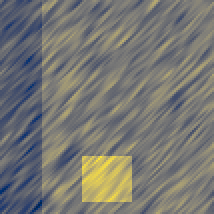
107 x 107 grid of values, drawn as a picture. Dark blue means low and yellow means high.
The right part is higher, past a seam about 20% of the way across. An odd patch, higher than its surroundings, sits in the bottom middle. The ninth with the highest average is the bottom middle. On average the colour sits 50% of the way up the scale.
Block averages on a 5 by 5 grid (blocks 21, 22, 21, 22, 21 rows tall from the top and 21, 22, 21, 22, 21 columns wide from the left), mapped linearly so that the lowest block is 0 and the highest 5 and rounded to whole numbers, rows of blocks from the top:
0 2 2 2 2 / 0 3 2 2 2 / 0 2 2 2 2 / 1 2 4 2 2 / 0 3 5 3 3
